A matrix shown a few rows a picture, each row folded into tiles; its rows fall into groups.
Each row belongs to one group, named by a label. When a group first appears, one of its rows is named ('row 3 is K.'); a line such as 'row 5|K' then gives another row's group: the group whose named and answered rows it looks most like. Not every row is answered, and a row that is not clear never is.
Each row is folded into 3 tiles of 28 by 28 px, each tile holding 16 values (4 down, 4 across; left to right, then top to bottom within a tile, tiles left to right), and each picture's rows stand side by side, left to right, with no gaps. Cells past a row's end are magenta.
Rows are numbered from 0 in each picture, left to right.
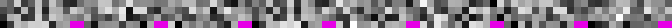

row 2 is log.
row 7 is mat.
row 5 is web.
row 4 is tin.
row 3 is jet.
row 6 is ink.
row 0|jet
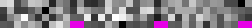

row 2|ink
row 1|mat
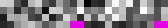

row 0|web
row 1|mat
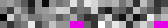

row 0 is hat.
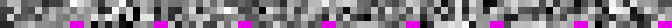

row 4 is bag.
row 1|web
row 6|tin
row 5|jet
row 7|log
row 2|hat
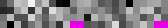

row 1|hat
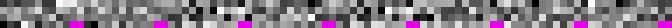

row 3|bag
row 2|jet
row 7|hat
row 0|mat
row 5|tin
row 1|ink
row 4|jet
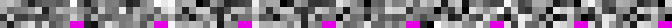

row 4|hat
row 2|log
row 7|web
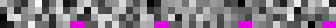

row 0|web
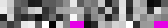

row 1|jet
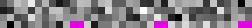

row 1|log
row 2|tin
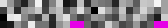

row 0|web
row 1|mat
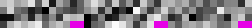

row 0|tin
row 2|tin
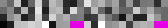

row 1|tin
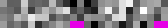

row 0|hat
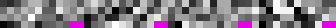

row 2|jet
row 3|log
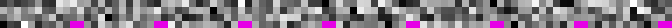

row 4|log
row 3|hat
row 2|log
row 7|ink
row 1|jet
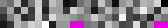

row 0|jet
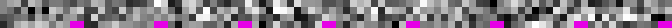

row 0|jet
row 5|ink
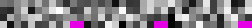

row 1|mat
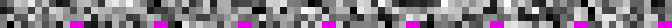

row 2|jet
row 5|ink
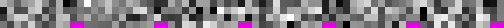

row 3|hat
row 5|web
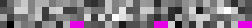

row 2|hat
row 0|ink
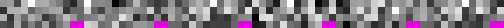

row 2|mat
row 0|ink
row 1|hat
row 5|mat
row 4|mat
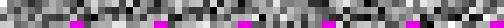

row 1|tin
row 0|hat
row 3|ink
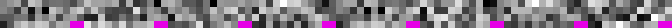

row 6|ink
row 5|web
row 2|hat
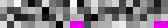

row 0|log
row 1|tin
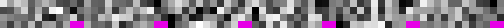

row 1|hat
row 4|jet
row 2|tin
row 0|ink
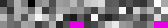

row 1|bag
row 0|mat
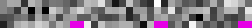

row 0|jet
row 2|mat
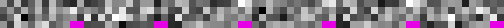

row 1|mat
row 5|hat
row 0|jet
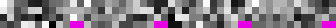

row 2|web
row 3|ink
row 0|log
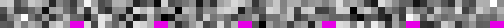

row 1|web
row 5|mat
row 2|hat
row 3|ink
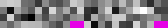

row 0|bag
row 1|hat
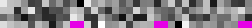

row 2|jet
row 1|tin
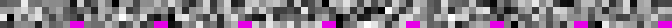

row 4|tin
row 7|jet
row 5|hat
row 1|mat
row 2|web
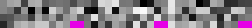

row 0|jet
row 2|log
